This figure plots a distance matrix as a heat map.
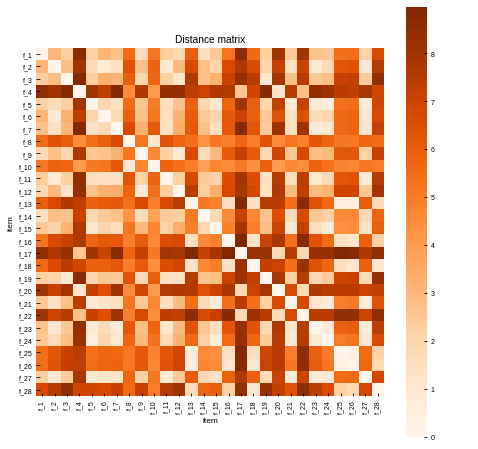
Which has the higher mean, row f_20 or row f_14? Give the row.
f_20
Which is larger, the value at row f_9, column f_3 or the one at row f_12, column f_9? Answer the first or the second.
the first
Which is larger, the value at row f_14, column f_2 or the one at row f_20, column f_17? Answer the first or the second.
the first
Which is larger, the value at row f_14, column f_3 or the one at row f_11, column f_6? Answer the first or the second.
the first
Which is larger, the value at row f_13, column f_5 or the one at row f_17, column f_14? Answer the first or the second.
the second
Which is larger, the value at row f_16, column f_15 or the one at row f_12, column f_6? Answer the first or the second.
the first
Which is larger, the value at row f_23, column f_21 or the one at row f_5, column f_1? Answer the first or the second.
the second
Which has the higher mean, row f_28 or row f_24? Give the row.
f_28
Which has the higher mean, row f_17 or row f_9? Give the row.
f_17
